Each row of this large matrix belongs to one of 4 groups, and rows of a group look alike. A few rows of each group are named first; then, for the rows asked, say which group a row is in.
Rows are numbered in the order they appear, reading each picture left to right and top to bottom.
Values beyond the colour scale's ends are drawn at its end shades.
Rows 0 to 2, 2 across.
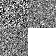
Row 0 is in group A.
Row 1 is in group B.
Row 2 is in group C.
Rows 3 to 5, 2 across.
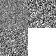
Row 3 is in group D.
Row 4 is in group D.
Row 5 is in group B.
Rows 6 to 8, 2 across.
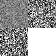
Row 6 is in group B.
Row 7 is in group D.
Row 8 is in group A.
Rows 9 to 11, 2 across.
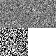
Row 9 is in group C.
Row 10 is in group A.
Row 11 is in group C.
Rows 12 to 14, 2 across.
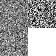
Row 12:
A
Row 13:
C
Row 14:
D
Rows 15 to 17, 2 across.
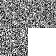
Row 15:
B
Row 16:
C
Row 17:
B
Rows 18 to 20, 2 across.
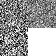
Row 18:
C
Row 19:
D
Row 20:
A
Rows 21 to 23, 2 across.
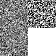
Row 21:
A
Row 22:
B
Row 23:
B
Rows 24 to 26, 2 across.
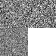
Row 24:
B
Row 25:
A
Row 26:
B
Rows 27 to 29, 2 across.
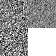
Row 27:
D
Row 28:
C
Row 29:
A
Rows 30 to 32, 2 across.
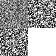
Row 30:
C
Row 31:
B
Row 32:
B
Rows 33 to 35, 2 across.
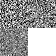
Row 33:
C
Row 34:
D
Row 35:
B
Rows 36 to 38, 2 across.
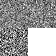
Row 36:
D
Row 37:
D
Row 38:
C
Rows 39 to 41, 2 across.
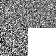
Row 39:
A
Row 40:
B
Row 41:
B
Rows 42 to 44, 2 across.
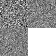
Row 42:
A
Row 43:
D
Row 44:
A
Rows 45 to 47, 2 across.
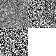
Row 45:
D
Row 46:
C
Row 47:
B
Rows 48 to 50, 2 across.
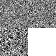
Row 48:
A
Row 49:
C
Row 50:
C
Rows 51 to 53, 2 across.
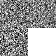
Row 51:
C
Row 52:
C
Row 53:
A
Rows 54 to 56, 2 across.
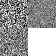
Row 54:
D
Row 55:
B
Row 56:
C
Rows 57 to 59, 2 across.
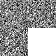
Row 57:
C
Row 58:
C
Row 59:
A
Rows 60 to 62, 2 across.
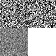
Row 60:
C
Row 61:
D
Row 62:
C
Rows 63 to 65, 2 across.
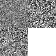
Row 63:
B
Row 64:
D
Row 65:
D
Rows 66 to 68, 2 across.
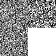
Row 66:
D
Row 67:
D
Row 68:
A
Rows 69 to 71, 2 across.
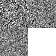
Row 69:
A
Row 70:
C
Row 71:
D
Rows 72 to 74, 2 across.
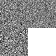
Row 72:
C
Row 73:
C
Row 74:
A
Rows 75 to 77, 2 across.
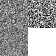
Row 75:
D
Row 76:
B
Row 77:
D
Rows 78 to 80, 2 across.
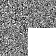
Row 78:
D
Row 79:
B
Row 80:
A
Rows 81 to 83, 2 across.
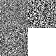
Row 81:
C
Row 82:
C
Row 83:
A
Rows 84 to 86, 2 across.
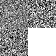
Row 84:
A
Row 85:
D
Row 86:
C
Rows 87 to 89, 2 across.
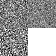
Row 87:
A
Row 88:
C
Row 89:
B
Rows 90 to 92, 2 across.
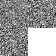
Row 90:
B
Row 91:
B
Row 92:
B
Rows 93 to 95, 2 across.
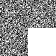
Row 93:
A
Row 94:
A
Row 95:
C
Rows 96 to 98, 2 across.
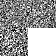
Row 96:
B
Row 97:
A
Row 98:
A
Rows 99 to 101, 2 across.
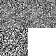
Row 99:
D
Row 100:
D
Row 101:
A
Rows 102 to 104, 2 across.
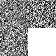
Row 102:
C
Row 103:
C
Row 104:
A
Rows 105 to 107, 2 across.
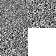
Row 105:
A
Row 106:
C
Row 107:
C
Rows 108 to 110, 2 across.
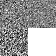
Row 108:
A
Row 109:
B
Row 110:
C
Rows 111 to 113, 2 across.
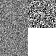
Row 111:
B
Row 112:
B
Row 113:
C
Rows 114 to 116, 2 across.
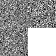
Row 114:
C
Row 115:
A
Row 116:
A
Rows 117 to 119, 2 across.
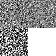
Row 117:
C
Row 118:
B
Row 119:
A
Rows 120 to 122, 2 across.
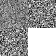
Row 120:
D
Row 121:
B
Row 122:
A
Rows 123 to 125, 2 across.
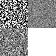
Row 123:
C
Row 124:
A
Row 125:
A
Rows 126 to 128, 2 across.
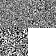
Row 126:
B
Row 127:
C
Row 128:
D
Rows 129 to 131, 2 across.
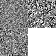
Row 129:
A
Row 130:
D
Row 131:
B
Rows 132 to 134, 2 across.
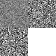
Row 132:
B
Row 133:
A
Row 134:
D
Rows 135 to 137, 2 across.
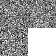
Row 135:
A
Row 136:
D
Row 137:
D
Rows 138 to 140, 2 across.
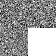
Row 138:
B
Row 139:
B
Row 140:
C
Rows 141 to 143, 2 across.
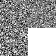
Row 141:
B
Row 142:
D
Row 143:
B
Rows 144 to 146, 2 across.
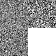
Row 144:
D
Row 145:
D
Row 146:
C
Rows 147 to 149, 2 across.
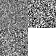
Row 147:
D
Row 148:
B
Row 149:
D
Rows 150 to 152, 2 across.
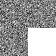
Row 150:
B
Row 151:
B
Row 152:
C
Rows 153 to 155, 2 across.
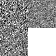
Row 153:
C
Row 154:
B
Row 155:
A
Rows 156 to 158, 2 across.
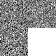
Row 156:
C
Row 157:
D
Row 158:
A
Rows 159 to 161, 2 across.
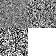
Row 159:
B
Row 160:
C
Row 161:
D
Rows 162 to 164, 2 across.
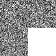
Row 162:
A
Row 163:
D
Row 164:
D
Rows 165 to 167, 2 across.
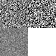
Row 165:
C
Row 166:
B
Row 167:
D
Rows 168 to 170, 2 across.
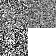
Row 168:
D
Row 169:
B
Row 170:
A
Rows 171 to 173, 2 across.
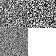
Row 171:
A
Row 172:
C
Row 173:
C
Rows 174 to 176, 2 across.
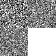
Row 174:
D
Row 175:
D
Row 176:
B
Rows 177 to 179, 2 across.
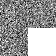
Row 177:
A
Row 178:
B
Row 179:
C
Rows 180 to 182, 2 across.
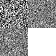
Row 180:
A
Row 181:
C
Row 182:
A
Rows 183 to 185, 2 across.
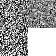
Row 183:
A
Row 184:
B
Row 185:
A
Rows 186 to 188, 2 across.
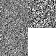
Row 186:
A
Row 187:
A
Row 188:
A
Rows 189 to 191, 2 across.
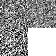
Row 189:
A
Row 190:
D
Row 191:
A
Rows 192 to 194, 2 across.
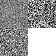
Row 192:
D
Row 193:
C
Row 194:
B
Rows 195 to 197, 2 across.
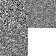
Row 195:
C
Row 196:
A
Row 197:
B
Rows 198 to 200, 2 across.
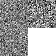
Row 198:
C
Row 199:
D
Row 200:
B
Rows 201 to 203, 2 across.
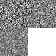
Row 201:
A
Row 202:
B
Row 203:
B
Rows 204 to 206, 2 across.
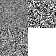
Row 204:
A
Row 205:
B
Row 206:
D
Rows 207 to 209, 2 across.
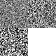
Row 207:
B
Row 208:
C
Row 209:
D
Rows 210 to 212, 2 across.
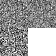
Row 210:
D
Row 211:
D
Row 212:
D
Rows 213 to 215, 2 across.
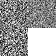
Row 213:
C
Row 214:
C
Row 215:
A
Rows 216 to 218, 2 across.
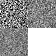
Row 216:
C
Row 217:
D
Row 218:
A
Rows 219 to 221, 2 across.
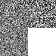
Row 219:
A
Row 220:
D
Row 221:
C
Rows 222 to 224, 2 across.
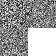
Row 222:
C
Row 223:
A
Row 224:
C
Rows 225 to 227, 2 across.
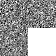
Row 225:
C
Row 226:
B
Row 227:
A
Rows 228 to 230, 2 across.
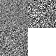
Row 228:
C
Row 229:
A
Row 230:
A
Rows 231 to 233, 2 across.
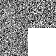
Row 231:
D
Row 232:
C
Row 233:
C
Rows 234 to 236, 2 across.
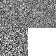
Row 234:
B
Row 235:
A
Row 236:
A
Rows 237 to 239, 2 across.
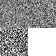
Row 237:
D
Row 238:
B
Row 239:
C
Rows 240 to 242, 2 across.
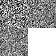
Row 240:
D
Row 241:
C
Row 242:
D
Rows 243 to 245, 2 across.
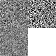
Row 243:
C
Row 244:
C
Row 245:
B
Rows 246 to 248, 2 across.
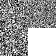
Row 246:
D
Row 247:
C
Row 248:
B
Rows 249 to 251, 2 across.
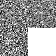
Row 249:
B
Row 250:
B
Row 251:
A
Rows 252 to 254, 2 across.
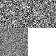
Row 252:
B
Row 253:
A
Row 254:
D
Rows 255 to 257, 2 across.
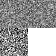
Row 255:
D
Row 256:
B
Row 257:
D
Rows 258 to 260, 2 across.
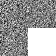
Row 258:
C
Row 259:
A
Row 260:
A
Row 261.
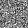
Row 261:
D
